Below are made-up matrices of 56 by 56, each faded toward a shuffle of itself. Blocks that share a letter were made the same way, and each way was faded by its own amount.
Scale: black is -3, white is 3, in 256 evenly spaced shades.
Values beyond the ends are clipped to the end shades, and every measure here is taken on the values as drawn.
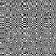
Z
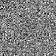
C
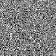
C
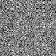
C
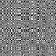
Z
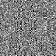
C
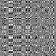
Z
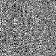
C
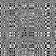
Z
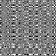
Z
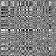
Z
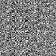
C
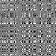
Z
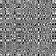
Z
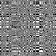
Z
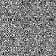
C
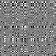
Z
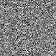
C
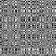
Z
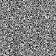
C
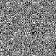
C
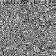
C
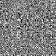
C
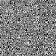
C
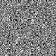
C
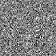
C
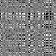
Z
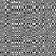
Z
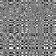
Z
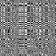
Z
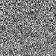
C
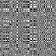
Z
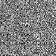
C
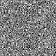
C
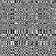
Z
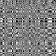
Z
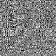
C
